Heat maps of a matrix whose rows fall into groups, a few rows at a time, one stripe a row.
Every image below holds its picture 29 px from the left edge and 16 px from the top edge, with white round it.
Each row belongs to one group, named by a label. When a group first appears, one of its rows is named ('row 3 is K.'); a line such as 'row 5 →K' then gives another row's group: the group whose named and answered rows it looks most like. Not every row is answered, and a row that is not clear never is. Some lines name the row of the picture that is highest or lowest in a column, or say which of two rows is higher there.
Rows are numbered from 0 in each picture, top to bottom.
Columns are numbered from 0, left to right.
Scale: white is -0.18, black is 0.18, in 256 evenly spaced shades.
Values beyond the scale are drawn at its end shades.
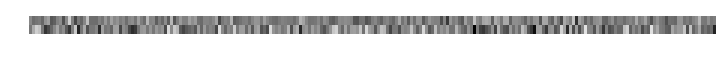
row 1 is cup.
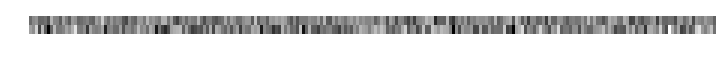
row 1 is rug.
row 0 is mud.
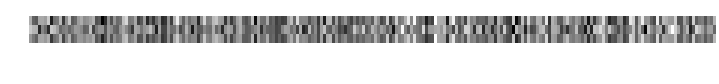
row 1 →rug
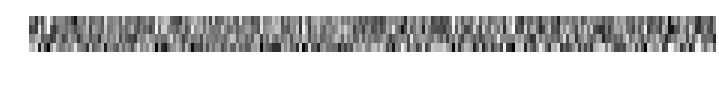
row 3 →rug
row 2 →cup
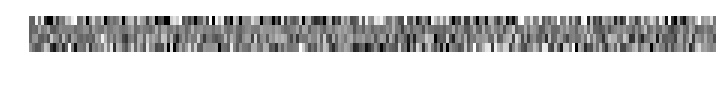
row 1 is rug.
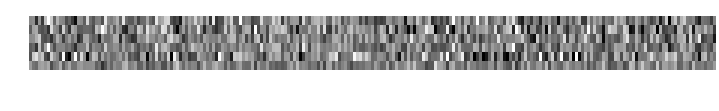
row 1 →mud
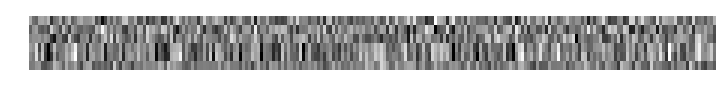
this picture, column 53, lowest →2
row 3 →rug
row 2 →cup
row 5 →cup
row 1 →mud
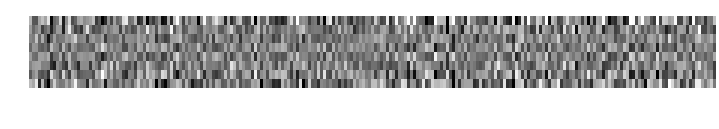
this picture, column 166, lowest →0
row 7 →rug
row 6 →mud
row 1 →cup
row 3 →mud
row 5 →cup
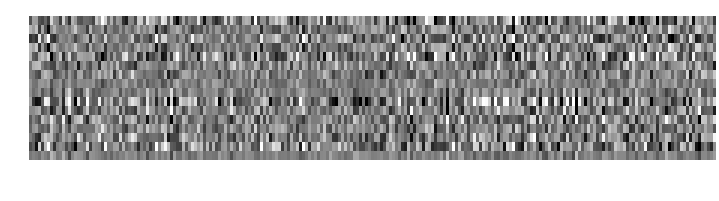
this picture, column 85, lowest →0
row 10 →cup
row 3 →rug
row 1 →rug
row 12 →mud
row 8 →cup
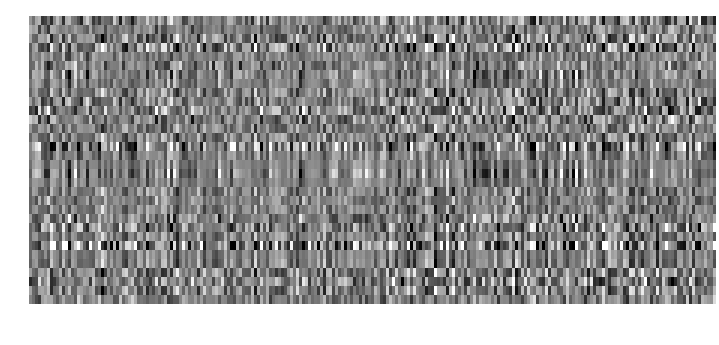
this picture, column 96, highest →25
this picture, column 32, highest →3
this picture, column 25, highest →25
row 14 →cup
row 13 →mud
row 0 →cup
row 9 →cup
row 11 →rug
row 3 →mud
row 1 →rug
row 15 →cup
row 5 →rug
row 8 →mud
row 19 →mud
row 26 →mud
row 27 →mud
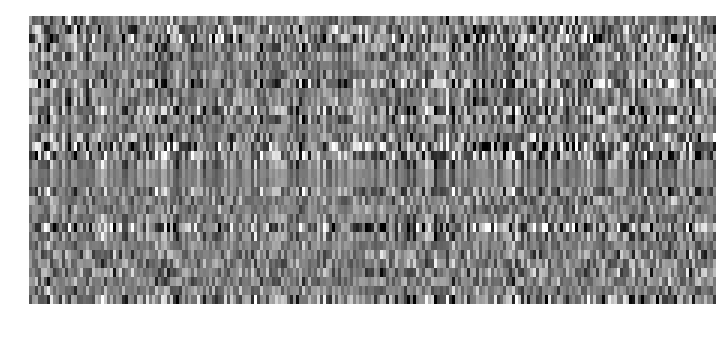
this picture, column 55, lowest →23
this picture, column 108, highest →2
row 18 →mud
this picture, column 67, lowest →23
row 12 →mud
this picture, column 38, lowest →14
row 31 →mud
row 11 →rug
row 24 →mud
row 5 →rug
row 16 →mud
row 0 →cup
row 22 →mud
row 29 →rug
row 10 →mud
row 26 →cup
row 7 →rug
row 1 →cup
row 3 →rug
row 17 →mud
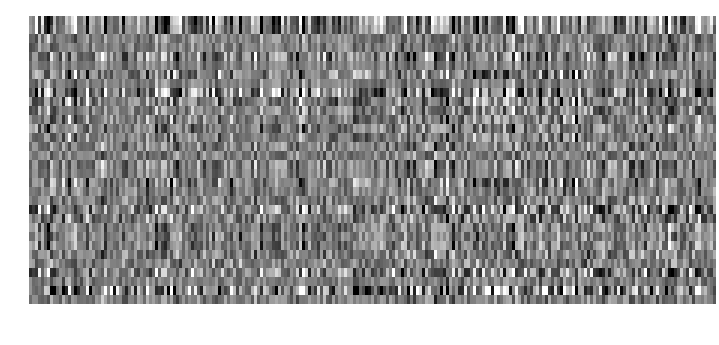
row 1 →rug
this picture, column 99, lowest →30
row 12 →rug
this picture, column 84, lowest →0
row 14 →mud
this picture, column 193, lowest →4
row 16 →mud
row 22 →cup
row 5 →mud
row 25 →rug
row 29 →cup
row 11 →cup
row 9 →cup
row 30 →cup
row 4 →mud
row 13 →cup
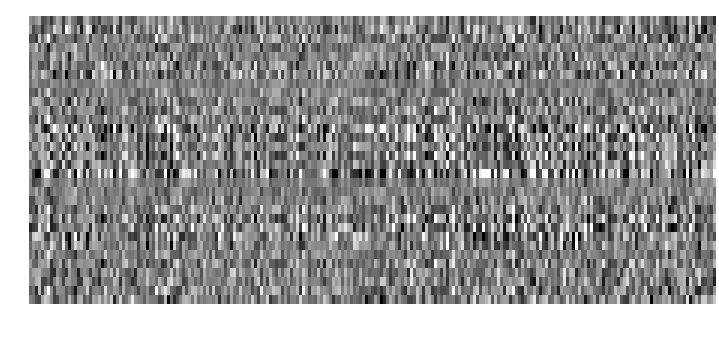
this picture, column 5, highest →12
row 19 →rug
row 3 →rug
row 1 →cup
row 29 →cup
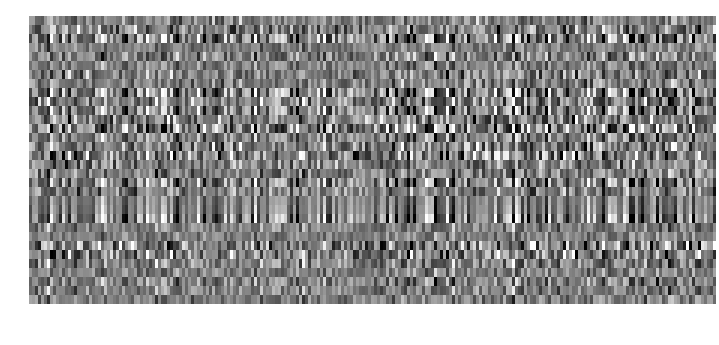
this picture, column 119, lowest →12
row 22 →mud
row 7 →rug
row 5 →mud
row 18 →mud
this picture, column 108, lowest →14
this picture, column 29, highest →1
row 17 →rug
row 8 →mud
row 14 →rug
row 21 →mud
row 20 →mud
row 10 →mud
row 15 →cup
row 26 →cup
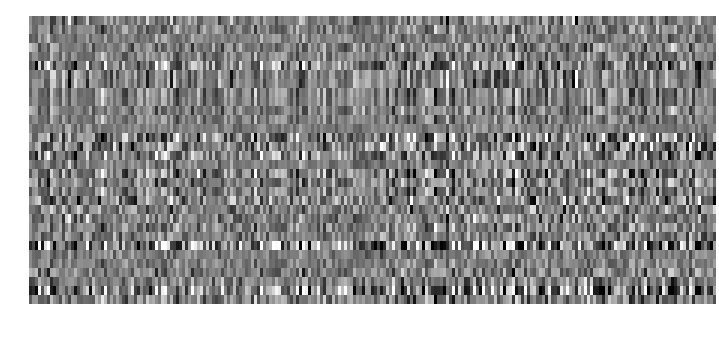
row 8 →mud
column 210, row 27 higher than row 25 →No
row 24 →cup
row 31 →mud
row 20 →cup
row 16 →cup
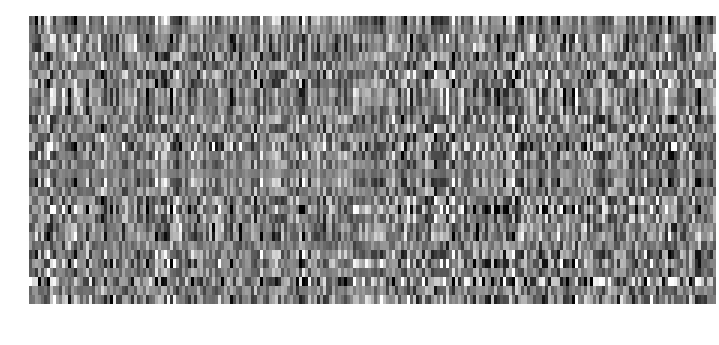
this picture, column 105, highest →29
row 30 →mud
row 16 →mud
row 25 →cup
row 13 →mud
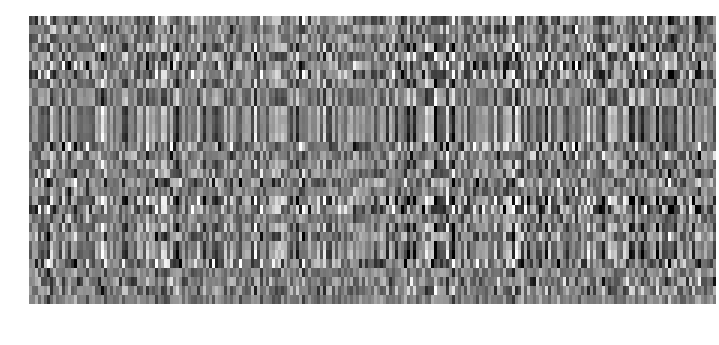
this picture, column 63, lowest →5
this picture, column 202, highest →5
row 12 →mud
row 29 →cup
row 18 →rug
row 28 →rug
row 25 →mud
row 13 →mud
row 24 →rug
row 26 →mud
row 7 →mud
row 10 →mud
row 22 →cup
